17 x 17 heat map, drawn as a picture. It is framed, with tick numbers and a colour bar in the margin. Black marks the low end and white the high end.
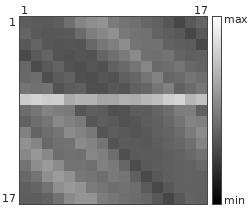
The bottom right is the calmest part. The values are skewed, with a long tail toward high values. Row 8 differs from the rows beside it.
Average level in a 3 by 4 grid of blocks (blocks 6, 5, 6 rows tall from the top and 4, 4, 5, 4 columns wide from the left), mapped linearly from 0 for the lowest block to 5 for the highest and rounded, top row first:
0131 | 5325 | 4411
